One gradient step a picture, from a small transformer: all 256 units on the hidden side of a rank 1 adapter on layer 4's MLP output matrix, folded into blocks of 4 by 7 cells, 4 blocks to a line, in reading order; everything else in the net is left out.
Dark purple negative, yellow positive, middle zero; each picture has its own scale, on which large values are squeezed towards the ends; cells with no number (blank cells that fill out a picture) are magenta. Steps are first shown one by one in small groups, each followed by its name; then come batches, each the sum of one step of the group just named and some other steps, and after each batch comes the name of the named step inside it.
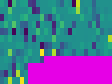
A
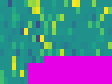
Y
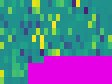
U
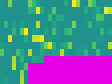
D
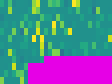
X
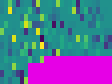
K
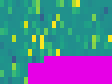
K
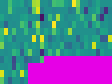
U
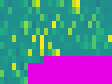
K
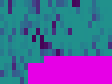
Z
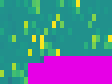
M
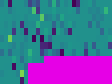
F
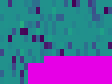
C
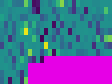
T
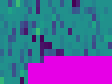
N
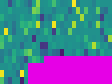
F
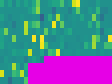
M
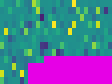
N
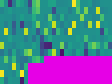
F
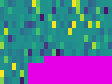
N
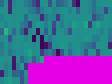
Z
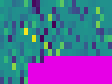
T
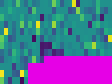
N
